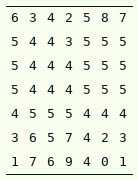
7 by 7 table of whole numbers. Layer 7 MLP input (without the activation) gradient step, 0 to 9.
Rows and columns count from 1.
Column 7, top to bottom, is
7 5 5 5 4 3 1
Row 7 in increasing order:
0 1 1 4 6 7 9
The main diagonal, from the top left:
6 4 4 4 4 2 1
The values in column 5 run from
4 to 5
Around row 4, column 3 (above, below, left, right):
4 5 4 4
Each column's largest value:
6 7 6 9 5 8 7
